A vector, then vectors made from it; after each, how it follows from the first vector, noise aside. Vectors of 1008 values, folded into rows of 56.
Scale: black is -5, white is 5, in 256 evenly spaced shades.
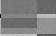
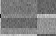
copied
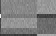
negated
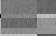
copied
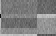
copied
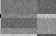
copied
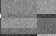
negated
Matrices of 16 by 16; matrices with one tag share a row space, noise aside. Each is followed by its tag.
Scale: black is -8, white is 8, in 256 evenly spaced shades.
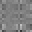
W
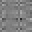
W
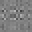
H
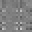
W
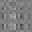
H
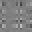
W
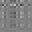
H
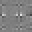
W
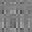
H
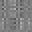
H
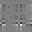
W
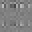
H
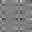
W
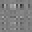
H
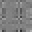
W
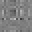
H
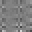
W
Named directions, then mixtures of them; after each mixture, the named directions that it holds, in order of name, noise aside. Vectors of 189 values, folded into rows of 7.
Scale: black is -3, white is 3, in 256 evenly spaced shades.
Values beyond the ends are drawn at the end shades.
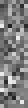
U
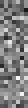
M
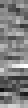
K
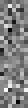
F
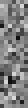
U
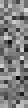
M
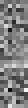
F, K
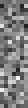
M, U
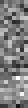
K, M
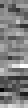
K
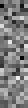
M, U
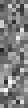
F, U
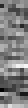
K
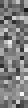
M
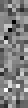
F, M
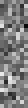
U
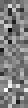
F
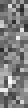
F, U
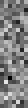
M, U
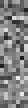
M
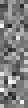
U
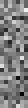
M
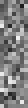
U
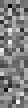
F, M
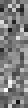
F, U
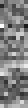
K, U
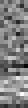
K, M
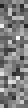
M, U
